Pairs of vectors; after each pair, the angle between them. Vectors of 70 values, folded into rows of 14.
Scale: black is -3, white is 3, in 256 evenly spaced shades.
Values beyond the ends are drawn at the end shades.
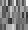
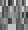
nearly parallel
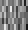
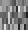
partly aligned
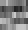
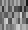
partly aligned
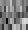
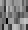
nearly parallel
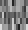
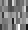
nearly opposite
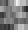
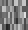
partly aligned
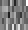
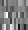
orthogonal
